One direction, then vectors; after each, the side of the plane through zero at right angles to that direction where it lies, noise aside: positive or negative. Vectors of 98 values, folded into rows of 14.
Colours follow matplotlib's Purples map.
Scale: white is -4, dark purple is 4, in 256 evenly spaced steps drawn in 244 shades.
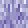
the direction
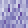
positive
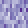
negative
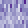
negative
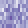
positive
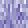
positive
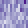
negative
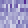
negative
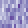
positive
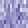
positive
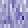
positive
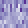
negative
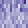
negative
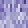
negative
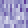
negative
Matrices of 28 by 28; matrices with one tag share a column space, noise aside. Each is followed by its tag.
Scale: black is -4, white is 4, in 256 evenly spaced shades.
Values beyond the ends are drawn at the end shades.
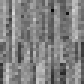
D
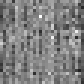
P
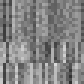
D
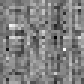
P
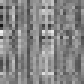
P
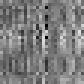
P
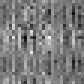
P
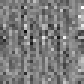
P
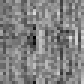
P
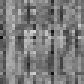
P
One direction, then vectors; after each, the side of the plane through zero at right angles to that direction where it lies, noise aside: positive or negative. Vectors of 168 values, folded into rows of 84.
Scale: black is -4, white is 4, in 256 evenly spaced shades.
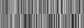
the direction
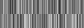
negative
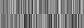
positive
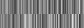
negative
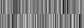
negative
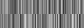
negative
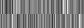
positive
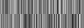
positive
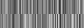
negative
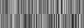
positive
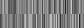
negative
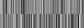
positive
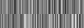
negative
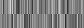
positive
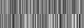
negative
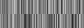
positive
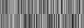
positive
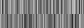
positive
